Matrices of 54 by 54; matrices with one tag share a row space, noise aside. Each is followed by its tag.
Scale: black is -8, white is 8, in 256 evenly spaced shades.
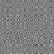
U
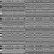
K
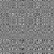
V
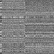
K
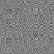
U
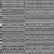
K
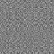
U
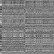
K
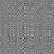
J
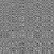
V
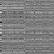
K
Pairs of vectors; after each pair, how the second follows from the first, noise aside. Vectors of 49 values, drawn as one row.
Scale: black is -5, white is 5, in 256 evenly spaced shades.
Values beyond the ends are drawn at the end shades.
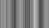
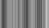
wrapped around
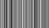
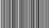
wrapped around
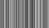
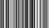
scaled up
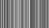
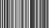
scaled up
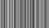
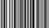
scaled up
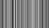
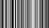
scaled up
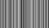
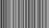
wrapped around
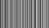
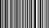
scaled up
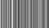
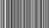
wrapped around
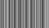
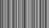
wrapped around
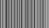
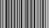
scaled up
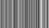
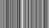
wrapped around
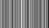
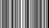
scaled up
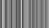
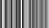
scaled up
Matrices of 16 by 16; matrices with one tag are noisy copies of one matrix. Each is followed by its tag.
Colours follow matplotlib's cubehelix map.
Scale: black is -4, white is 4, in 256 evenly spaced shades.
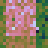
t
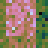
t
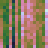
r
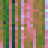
r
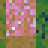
t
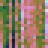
r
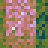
t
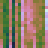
r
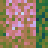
t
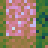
t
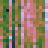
r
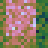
t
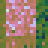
t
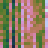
r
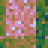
t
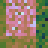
t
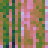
r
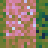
t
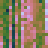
r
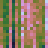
r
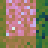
t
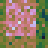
t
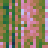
r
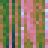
r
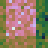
t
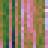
r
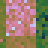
t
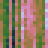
r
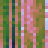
r
